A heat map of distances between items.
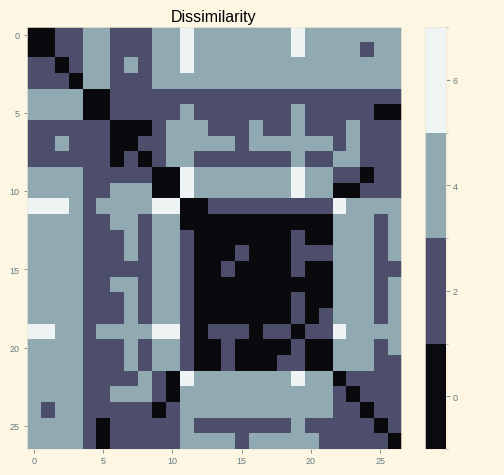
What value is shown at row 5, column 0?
4
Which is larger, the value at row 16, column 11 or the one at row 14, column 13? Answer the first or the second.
the first
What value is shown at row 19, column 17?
2
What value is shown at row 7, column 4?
2
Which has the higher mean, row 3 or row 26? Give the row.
3
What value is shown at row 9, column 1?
4
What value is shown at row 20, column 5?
2
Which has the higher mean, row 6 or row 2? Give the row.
2
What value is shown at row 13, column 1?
4
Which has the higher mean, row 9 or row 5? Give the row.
9
